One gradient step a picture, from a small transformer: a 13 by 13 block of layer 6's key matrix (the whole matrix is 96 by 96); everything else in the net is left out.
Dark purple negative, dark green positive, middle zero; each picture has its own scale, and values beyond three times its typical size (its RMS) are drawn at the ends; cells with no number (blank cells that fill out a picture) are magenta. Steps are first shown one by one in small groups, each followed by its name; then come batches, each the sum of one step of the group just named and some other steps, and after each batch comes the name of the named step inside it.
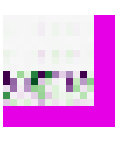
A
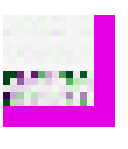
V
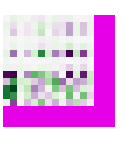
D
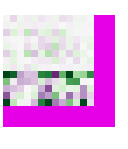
V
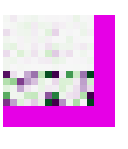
V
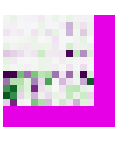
D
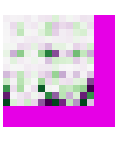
A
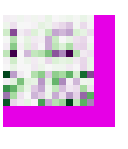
D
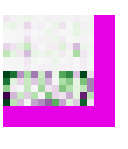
V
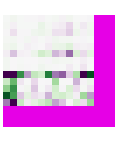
D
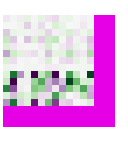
V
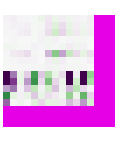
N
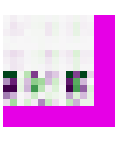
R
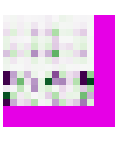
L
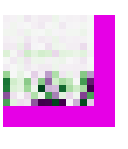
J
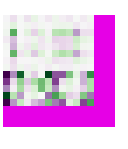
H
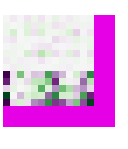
H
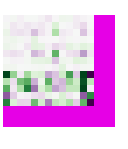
L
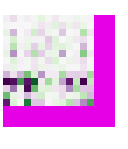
N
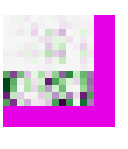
J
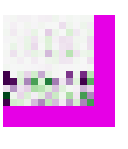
N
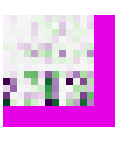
N
